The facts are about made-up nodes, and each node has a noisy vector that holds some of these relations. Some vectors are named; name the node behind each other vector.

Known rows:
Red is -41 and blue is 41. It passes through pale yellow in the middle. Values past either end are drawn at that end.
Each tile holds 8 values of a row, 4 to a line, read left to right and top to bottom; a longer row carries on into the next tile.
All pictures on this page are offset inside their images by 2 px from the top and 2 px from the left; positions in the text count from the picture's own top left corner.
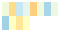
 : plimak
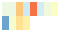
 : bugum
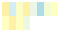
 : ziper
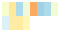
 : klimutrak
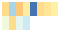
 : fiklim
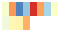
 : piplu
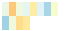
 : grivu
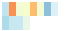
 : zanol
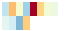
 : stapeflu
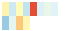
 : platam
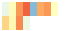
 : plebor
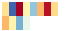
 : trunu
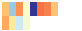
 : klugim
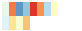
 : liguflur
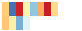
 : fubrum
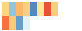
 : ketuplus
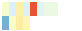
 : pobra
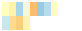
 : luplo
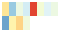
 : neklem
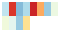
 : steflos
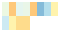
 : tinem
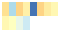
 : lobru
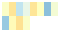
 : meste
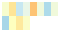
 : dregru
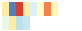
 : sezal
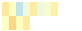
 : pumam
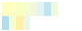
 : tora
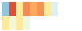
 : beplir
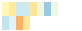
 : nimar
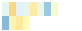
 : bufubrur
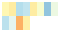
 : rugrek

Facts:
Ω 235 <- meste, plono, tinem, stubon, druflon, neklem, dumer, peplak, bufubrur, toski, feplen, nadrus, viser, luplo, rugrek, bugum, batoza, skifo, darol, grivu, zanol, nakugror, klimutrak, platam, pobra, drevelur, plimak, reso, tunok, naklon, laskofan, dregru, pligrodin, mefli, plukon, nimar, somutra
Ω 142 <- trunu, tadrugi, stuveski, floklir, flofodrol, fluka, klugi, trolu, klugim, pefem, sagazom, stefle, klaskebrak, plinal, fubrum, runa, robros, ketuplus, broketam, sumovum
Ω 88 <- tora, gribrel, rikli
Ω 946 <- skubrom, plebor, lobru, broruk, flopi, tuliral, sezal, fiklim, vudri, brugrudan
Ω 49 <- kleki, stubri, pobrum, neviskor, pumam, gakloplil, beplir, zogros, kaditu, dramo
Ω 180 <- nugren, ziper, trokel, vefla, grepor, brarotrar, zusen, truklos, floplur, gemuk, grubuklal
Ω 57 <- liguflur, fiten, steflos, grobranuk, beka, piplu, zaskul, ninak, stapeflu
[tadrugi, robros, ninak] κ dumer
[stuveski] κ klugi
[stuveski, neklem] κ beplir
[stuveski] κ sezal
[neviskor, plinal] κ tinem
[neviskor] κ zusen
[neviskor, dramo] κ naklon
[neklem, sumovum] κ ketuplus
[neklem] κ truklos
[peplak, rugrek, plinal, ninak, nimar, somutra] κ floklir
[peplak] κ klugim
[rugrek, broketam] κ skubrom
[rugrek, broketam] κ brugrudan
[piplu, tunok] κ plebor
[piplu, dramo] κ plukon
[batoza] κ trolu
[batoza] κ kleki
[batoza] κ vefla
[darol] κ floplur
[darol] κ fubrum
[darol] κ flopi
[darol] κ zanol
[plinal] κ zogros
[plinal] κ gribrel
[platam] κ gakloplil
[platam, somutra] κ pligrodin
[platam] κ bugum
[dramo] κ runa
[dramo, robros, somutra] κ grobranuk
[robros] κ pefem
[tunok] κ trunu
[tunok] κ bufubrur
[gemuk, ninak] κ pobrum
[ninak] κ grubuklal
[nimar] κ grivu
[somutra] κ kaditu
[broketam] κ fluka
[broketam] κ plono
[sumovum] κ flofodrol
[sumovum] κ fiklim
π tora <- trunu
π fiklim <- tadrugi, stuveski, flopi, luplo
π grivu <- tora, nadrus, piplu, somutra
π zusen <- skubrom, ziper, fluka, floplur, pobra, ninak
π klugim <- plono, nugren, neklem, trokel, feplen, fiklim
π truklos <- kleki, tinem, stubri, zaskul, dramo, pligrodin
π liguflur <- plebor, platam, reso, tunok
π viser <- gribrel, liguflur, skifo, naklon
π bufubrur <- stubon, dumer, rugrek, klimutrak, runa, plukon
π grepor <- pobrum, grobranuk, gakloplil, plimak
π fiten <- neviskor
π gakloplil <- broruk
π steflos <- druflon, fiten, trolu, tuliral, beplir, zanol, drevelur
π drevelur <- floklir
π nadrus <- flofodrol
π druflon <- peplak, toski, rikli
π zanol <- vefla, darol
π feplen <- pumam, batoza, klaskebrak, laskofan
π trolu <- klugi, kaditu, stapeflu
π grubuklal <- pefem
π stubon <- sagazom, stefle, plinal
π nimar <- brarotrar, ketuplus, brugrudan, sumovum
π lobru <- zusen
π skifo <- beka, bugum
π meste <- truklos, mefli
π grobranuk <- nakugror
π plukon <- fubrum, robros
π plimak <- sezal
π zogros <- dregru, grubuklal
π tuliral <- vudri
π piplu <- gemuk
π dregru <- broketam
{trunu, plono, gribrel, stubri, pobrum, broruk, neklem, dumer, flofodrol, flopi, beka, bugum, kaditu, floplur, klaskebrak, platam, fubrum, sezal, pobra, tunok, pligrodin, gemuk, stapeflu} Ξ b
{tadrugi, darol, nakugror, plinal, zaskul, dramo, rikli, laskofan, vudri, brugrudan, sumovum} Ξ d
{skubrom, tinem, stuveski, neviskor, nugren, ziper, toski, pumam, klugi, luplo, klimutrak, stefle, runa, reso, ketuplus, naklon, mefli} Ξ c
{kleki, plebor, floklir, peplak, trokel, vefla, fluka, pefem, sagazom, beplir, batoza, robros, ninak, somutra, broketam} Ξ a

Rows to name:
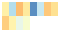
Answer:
skubrom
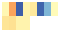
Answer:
nakugror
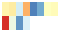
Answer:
vudri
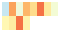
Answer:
kleki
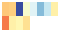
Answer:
dramo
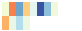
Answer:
rikli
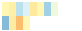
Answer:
feplen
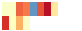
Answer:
pefem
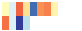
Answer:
trolu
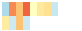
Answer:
vefla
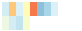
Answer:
toski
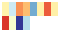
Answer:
klugi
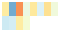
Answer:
gemuk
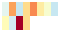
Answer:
somutra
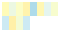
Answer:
truklos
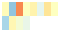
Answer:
floplur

